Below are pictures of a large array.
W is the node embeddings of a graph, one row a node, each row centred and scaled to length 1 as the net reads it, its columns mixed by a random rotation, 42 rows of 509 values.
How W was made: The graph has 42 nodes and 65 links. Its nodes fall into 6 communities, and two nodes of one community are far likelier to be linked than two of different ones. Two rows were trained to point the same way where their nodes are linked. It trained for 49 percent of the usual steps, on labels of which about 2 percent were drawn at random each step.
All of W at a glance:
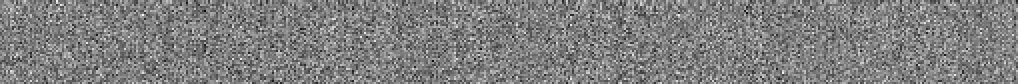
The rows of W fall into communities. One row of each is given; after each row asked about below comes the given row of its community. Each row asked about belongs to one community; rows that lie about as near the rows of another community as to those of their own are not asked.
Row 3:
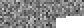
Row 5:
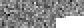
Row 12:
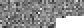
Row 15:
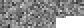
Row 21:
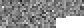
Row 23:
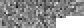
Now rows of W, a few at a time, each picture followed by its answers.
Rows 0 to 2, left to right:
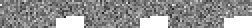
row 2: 15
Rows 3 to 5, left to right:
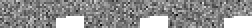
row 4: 3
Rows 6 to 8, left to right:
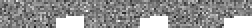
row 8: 12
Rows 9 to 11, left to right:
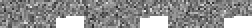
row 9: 21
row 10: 15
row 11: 3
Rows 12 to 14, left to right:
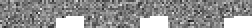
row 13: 21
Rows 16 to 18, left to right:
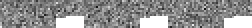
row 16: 23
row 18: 3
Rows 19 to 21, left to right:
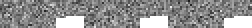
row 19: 15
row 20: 3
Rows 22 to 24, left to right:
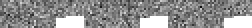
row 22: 12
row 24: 3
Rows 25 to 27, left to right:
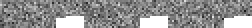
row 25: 5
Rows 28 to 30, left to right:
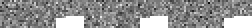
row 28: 5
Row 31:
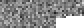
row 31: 21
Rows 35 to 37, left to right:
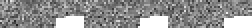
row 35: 12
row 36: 12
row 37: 15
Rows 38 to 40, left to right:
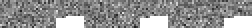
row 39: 12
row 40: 23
